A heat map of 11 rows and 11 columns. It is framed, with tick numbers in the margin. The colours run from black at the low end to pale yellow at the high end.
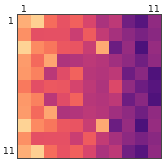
Calmest part: centre. Mirror symmetry: top to bottom. Slope: up to the left.
